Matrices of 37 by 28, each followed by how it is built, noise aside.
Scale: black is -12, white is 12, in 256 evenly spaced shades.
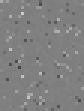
sparse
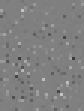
sparse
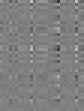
low rank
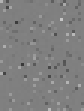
sparse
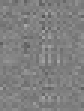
low rank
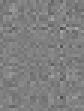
low rank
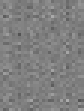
low rank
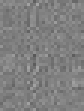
low rank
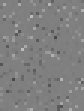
sparse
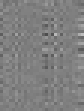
low rank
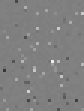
sparse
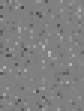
sparse
